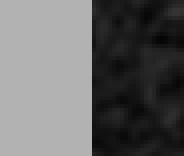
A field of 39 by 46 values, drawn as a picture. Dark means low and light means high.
It is made of 1 by 2 panels. Panel 1,1: high, flat. Panel 1,2: very low, blotchy, faint in contrast.
